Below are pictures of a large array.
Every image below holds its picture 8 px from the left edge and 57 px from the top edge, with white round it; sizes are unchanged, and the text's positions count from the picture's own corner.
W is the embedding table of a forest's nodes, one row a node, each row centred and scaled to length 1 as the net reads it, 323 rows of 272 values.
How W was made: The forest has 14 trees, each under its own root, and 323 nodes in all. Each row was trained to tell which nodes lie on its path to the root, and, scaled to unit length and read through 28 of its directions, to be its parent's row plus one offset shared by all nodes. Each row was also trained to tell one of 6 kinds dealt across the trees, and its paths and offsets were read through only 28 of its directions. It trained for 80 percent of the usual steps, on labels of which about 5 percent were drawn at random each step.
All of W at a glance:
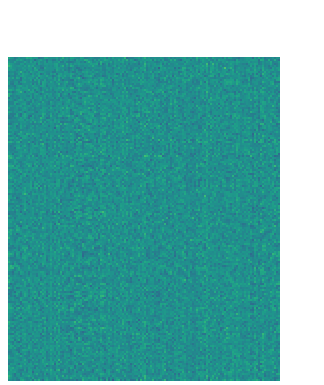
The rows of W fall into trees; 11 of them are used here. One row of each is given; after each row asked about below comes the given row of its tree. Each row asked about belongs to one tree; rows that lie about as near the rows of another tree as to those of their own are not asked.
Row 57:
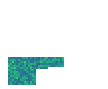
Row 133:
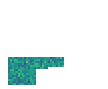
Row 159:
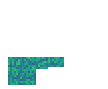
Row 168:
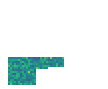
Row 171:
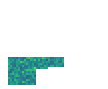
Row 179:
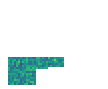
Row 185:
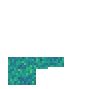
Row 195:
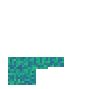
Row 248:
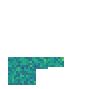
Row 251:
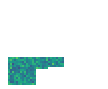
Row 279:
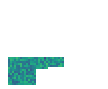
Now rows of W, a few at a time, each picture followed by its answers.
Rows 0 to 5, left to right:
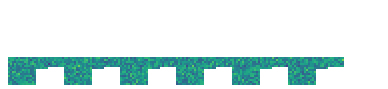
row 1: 171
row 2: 251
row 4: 195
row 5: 57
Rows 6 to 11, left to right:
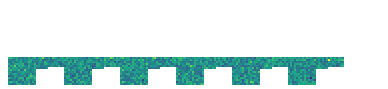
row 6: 279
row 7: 159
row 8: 279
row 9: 195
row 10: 159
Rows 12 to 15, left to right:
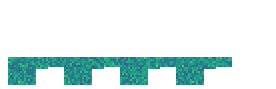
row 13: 133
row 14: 251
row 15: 279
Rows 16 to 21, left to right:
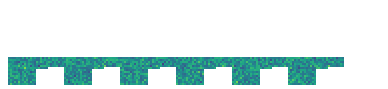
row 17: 159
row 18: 251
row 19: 251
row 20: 168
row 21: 185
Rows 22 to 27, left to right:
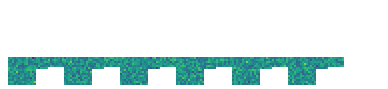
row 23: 159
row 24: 279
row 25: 57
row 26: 248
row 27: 57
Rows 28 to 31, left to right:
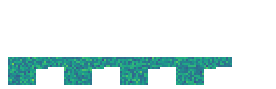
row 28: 159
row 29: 171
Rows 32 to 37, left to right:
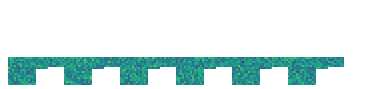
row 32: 279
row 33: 185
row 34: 279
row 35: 171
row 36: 279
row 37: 185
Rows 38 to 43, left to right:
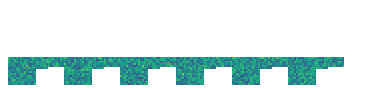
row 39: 57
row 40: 133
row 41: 179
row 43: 251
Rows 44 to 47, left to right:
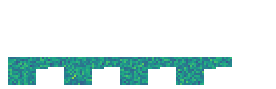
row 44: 195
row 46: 179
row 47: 195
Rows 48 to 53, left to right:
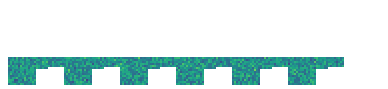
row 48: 168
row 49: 279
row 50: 57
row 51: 195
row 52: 133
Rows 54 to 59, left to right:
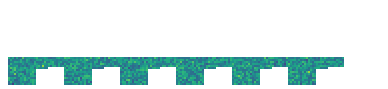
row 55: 279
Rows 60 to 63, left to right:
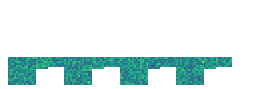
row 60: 195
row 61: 179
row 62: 251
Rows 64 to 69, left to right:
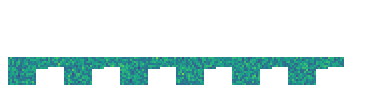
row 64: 159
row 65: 179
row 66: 248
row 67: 248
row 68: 195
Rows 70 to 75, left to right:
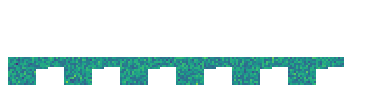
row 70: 195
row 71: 168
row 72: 185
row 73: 57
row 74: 159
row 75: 195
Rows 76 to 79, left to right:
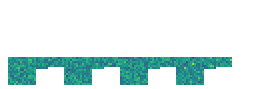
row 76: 171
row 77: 171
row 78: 179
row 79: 171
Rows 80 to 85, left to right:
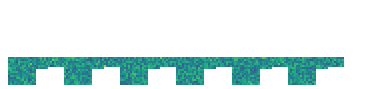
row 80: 159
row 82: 179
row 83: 195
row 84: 159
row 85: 248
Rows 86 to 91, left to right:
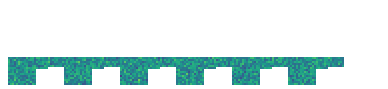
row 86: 195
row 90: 159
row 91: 251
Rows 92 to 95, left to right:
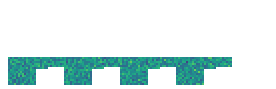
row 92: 133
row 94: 195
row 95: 171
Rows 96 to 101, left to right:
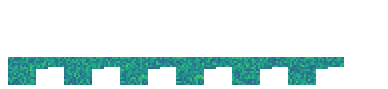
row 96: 57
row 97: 133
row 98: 279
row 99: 279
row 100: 185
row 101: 171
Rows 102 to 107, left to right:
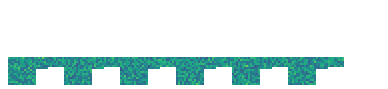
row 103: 159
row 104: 185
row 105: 133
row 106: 171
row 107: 57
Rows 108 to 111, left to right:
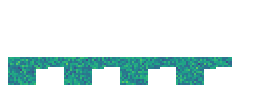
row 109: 185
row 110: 185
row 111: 185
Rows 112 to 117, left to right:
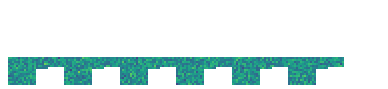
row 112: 279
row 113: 171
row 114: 133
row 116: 185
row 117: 133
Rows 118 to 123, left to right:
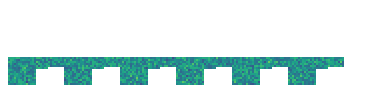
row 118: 195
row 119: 179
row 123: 185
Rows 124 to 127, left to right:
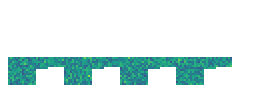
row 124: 57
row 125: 171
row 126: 185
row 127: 133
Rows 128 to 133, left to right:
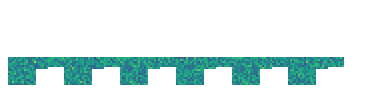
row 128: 57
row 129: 279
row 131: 133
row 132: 195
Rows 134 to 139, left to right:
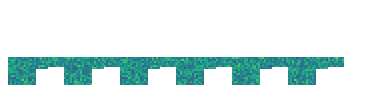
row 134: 159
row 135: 195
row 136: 159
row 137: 133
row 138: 57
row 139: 159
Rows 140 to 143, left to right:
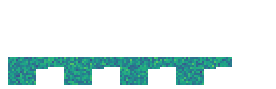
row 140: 159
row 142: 57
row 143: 195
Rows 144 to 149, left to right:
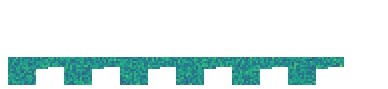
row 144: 195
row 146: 179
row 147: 133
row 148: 195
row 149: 248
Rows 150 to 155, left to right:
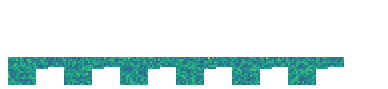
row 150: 168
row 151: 179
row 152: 195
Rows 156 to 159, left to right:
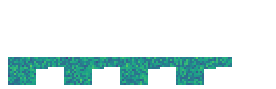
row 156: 57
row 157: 251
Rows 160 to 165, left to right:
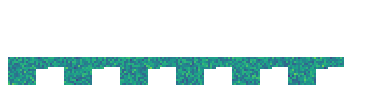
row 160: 251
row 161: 251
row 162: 185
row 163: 133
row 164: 195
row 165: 279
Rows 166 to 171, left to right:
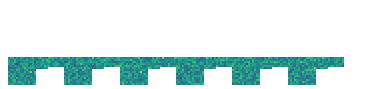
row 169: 57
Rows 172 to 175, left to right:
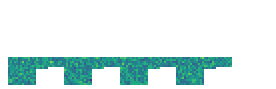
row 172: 185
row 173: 279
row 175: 279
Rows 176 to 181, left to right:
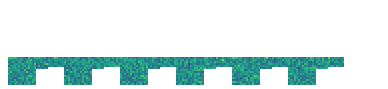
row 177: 133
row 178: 133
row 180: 279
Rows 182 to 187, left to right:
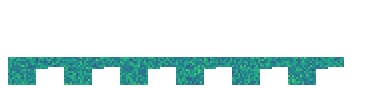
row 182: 171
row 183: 251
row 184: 195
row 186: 171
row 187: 185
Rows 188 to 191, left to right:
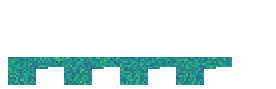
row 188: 159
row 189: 279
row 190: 251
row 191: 133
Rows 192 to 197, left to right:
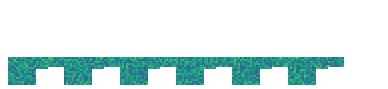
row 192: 195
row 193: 133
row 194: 248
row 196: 133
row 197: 185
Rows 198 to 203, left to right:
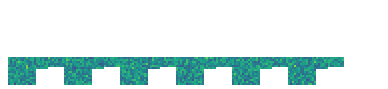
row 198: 195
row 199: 133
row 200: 279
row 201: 159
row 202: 195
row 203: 57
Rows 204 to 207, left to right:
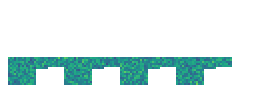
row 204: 57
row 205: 195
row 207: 57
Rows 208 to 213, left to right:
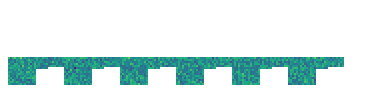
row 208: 185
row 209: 185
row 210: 195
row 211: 279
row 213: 279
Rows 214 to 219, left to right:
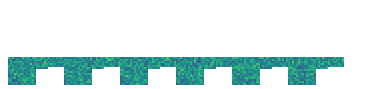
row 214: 279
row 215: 179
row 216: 179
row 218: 57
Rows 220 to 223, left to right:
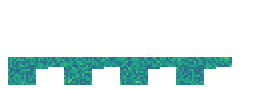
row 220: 171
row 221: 185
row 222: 279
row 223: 159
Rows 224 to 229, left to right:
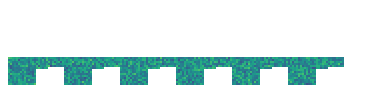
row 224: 195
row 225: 133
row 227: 168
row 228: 195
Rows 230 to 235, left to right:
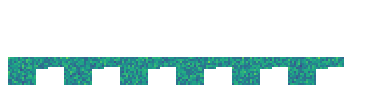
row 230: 179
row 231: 57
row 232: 171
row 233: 57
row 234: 133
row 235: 159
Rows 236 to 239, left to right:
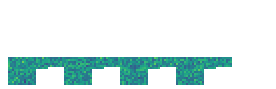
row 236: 185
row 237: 168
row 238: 57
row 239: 133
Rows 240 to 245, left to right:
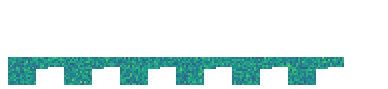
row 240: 159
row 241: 251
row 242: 168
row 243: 159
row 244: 133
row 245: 248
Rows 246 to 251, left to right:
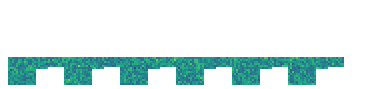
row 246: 57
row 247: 185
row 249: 133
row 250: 279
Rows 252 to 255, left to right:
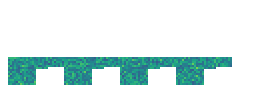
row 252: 168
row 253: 168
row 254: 171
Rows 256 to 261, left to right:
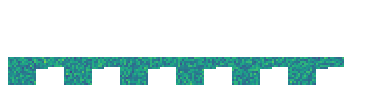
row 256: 248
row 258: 159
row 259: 171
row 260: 57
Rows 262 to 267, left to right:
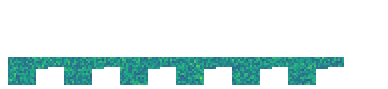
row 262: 159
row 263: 159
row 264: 57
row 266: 179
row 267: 57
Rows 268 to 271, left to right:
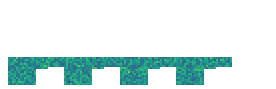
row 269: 251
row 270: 57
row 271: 57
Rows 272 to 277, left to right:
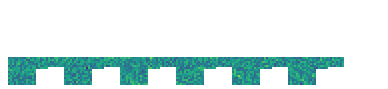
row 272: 159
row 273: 159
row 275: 251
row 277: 279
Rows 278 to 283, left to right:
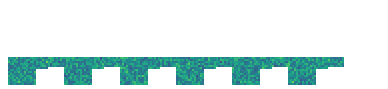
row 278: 195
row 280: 57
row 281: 279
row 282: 159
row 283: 185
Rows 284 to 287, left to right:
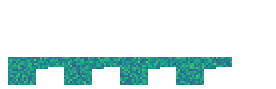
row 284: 133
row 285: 57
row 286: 57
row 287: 195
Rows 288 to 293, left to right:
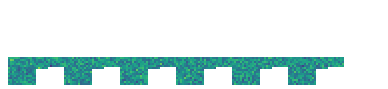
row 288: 159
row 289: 185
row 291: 185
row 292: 133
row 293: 133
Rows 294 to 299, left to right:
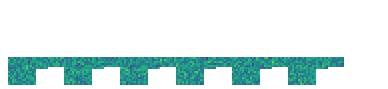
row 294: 179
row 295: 185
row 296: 57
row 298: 279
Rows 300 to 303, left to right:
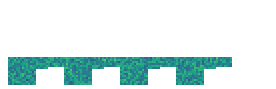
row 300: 179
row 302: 185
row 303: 195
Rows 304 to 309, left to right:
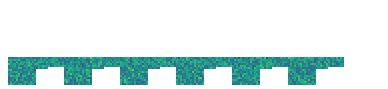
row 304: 133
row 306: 185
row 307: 133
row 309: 279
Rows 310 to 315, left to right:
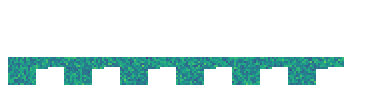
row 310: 168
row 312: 185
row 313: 185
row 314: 57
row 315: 248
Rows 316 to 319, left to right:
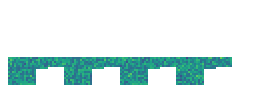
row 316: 133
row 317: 159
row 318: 133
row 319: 279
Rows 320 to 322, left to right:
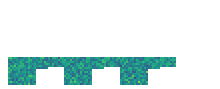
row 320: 279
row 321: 195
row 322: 159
